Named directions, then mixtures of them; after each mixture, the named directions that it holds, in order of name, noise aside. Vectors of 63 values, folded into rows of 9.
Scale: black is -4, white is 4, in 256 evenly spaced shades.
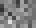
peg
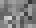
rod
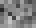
peg, rod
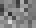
peg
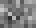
peg, rod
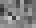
peg, rod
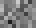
peg, rod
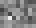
peg, rod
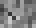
peg, rod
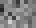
peg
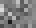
peg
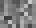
peg, rod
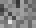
peg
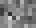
peg, rod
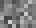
peg, rod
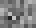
peg, rod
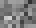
rod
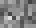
peg, rod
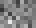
peg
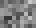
rod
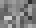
rod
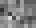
peg, rod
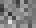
peg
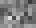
peg, rod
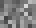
peg, rod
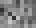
peg, rod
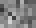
peg, rod
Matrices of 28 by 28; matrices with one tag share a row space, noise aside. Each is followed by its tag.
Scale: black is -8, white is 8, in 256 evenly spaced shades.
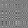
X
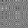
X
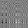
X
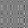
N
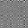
N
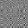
N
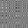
X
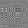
X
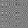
X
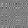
X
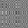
X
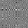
X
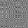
X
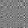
N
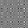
N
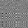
X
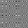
X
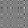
N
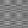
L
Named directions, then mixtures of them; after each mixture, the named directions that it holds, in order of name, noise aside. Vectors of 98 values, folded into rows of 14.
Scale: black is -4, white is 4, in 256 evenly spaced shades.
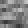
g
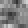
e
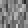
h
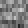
g, h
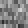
e, g, h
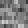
e, g, h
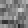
e, g, h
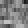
e, g, h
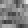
e, g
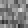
e, g, h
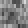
e
